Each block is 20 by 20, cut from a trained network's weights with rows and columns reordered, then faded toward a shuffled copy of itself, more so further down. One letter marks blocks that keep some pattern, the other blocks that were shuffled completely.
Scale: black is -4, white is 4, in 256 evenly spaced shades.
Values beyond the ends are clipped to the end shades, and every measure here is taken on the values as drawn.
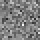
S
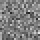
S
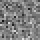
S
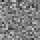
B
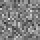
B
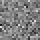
S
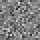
S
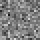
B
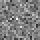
S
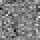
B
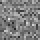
S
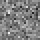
S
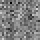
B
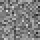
S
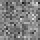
B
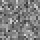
S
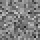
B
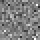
S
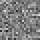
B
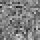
B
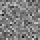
S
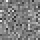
B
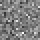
S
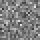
S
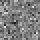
S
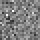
S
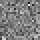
B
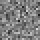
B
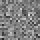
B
